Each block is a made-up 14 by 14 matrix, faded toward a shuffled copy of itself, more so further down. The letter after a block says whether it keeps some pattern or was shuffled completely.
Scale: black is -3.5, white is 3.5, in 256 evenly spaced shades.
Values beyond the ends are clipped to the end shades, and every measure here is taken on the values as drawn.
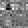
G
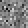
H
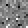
H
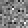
H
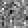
H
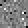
H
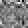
G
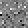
H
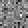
H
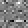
G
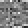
G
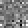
G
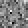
H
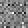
G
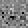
G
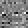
G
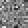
H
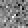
H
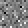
H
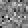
H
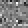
G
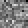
G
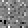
H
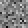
H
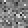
H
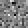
H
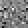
G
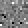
H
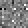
G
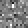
H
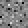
H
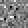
H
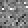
H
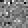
H
